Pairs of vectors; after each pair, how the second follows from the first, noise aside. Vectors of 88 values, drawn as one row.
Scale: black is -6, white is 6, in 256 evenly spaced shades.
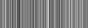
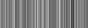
wrapped around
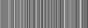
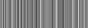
wrapped around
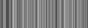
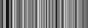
scaled up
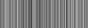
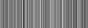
wrapped around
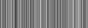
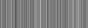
shrunk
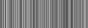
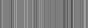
partly zeroed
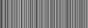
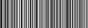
scaled up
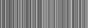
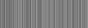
shrunk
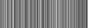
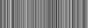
wrapped around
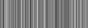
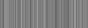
shrunk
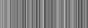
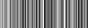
scaled up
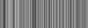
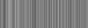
shrunk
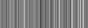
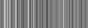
reversed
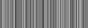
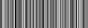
scaled up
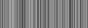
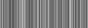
negated
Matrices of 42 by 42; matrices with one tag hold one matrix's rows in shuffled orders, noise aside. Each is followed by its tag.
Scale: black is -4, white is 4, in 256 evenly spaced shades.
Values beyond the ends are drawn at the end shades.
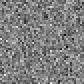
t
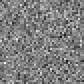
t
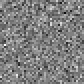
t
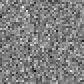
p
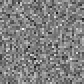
p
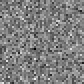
p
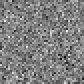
t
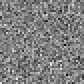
t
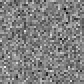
t
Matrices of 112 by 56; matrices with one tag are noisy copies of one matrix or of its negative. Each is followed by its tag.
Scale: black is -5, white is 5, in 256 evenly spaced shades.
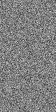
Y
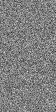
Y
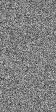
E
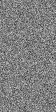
Y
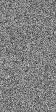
E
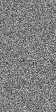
Y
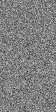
Y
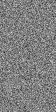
Y
